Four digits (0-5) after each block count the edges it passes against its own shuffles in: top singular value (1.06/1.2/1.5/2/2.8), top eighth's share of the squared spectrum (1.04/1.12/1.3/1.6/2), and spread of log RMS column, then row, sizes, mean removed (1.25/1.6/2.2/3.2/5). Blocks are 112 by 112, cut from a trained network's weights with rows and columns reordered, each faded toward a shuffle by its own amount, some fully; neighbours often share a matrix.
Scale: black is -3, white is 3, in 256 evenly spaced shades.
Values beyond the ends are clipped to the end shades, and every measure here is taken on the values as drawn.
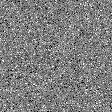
0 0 0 0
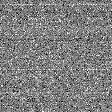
2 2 1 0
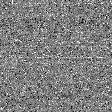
2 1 0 0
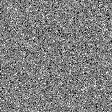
1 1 0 0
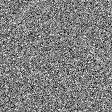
0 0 0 0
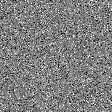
0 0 0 0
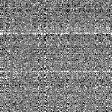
4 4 4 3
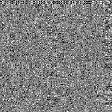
3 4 2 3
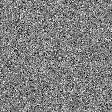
0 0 0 0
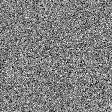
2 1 0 0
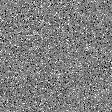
0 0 0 0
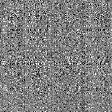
3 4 2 3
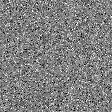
1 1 0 0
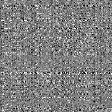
3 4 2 4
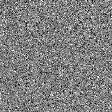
3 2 1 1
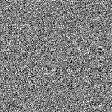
3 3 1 2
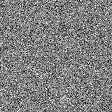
1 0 0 0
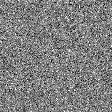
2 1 0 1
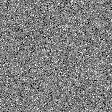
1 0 0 0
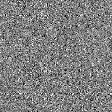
3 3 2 2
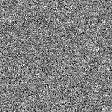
3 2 0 1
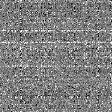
4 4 3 2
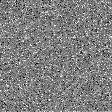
1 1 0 0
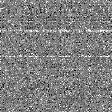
3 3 2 2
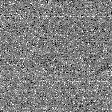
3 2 1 1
